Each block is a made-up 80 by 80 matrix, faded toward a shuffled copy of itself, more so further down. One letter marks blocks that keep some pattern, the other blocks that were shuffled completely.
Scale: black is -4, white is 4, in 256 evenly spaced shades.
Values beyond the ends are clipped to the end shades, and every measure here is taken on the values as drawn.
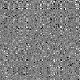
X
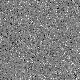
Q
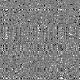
X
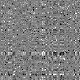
X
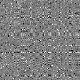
X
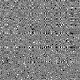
X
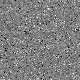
Q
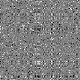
X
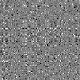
X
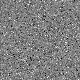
Q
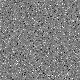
Q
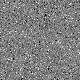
Q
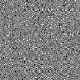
X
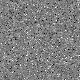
Q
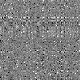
X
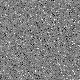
Q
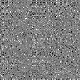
X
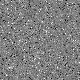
Q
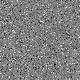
Q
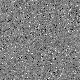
Q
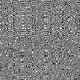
X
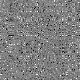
X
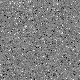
Q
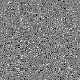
X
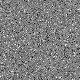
Q
